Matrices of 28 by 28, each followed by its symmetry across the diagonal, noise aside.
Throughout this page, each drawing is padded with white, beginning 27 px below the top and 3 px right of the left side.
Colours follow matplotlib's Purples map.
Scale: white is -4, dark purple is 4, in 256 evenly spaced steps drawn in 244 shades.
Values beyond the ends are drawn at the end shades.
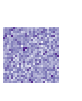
symmetric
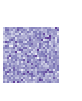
neither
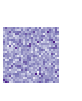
neither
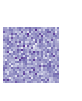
antisymmetric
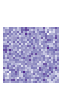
symmetric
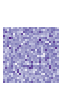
antisymmetric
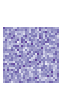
symmetric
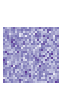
neither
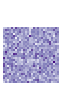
neither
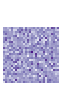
antisymmetric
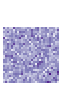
symmetric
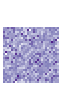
symmetric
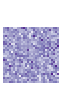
neither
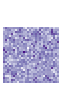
antisymmetric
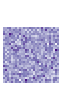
symmetric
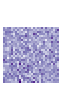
neither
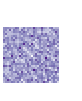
symmetric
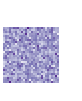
antisymmetric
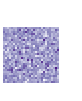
antisymmetric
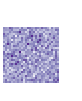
symmetric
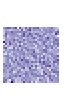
antisymmetric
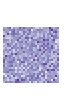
antisymmetric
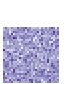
neither
